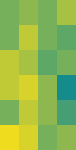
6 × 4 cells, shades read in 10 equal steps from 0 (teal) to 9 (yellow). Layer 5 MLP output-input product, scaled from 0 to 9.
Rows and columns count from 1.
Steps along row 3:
down down up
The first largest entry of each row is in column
4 2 1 2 2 1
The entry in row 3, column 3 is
3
